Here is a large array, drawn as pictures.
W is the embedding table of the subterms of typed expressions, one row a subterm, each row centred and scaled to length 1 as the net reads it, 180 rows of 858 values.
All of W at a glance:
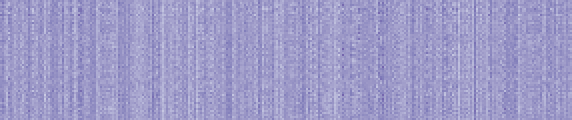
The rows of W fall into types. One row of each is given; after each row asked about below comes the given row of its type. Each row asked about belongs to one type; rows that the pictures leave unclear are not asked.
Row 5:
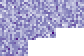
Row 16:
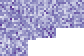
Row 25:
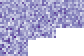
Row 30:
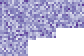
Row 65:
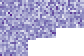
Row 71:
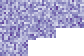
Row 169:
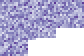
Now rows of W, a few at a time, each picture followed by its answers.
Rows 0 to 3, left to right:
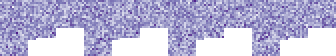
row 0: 16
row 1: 65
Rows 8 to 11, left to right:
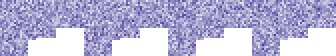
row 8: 5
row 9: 71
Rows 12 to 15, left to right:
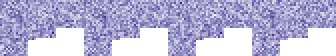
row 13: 30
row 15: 169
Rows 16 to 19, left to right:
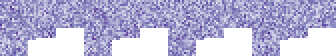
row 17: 30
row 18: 5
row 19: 16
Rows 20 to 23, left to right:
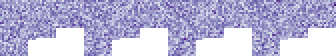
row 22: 65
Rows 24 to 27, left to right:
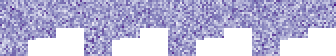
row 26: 5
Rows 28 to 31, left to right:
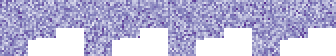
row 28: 5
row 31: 16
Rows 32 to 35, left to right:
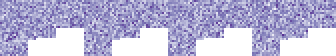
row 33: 30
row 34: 25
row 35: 71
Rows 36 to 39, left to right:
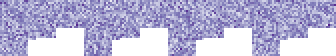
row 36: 30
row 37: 5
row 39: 30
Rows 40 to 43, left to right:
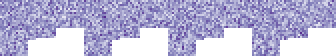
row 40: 65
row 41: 30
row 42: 71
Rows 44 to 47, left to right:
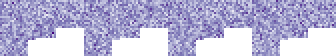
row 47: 30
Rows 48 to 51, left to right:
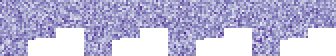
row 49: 71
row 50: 16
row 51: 25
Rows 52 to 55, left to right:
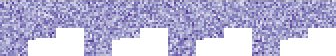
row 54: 5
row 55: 65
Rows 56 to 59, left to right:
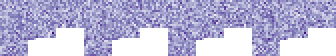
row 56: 169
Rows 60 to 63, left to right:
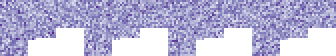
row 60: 5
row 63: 169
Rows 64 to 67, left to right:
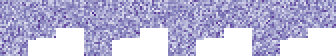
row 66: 25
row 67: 169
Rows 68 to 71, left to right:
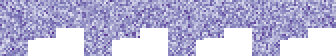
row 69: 25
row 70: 25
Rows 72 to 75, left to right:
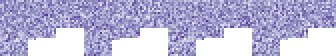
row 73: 65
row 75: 25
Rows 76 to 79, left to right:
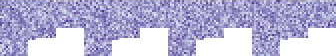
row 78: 5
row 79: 30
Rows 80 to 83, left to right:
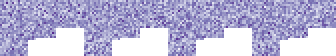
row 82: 169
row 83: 16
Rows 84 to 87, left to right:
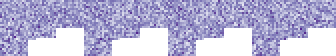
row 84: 25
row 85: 65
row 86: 65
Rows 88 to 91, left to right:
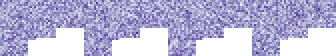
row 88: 169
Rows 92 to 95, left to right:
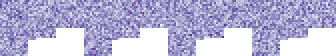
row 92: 71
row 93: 169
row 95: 65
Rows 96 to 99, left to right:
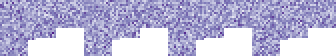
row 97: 25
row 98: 16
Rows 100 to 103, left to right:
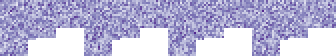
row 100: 169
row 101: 71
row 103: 5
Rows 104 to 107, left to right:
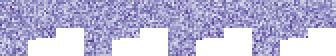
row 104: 16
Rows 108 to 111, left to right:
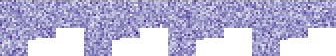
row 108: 16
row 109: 5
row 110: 169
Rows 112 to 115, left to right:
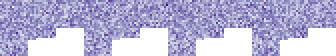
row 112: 16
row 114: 16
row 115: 16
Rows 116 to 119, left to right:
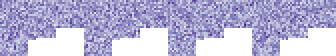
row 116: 71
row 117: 25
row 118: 30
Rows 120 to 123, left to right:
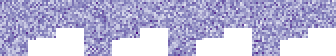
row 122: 169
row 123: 65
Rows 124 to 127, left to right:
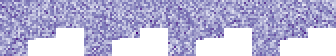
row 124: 65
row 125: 169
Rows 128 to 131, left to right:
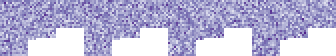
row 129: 30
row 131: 5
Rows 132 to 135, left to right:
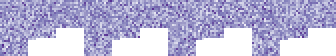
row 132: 25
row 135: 16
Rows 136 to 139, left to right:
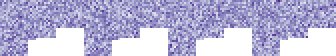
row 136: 169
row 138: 25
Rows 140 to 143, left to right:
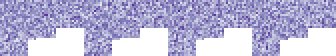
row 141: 169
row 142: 65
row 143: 71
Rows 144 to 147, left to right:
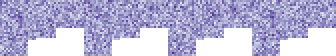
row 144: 30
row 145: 30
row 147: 169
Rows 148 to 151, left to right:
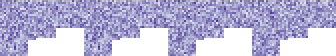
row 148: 71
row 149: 71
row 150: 71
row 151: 5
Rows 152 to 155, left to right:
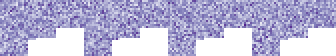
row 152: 169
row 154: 30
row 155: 25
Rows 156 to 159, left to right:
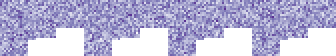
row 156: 169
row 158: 71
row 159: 71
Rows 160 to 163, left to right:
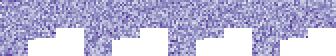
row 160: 65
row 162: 65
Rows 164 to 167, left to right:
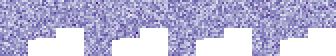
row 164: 25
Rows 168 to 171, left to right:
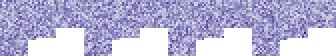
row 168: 5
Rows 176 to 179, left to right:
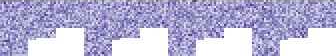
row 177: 169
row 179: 16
